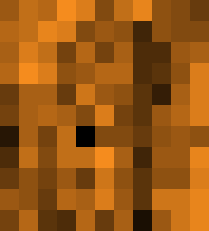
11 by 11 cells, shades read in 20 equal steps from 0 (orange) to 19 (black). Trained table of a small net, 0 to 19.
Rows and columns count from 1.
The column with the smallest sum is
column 11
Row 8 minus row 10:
6 -4 -2 -1 -2 -2 -1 2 4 4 0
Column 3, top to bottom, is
5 1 4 2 6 5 10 9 10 11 12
